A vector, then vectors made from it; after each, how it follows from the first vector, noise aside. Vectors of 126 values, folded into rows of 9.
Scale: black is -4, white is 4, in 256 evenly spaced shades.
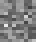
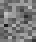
sign-scrambled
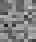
negated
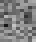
sign-scrambled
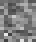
wrapped around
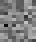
negated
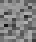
sign-scrambled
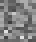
wrapped around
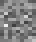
sign-scrambled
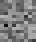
negated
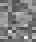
wrapped around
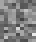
wrapped around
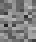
negated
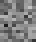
negated
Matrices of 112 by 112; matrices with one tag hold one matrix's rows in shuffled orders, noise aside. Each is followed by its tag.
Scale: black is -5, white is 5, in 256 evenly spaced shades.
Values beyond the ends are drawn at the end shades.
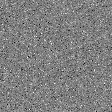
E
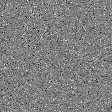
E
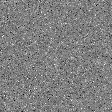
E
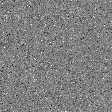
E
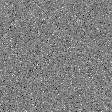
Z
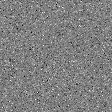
Z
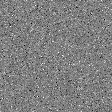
Z
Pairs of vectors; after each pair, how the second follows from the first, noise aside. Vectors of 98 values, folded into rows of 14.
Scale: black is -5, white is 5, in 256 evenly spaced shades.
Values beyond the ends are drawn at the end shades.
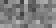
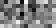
scaled up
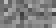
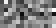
scaled up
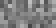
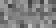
negated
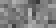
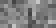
negated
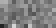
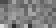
negated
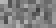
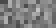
negated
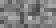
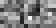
scaled up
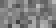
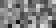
scaled up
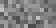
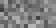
negated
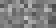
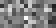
scaled up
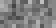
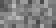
negated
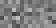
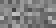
negated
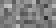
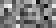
scaled up
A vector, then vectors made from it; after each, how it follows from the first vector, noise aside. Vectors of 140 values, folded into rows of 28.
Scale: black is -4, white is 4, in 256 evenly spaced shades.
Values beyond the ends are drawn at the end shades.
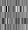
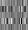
reversed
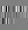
partly zeroed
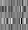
reversed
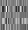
negated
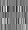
sign-scrambled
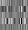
reversed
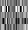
scaled up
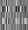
negated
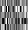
scaled up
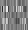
sign-scrambled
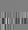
partly zeroed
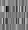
sign-scrambled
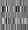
negated
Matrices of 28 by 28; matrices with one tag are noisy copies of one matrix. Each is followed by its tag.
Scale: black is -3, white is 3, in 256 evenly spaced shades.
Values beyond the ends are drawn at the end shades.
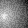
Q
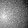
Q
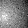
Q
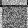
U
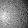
Q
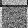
U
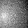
Q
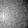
Q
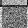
U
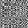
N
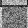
U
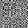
N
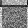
U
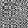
N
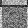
U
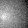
Q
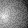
Q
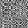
N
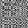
N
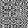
N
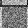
U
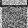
U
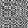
N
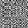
N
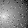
Q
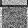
U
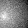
Q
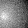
Q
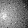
Q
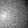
Q
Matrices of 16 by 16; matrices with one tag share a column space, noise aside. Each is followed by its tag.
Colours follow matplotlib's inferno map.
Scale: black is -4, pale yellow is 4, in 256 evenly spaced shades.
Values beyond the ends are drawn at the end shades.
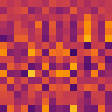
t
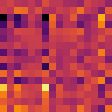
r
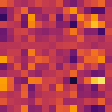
r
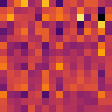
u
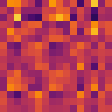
u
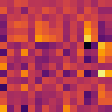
t
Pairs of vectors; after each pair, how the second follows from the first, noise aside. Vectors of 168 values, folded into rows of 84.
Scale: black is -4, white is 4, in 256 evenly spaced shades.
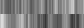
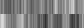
copied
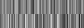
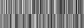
wrapped around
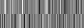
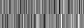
reversed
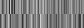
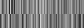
copied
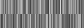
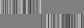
partly zeroed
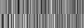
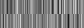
wrapped around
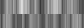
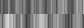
wrapped around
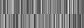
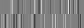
partly zeroed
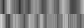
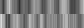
copied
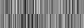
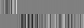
partly zeroed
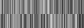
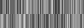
wrapped around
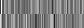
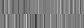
partly zeroed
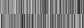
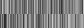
reversed
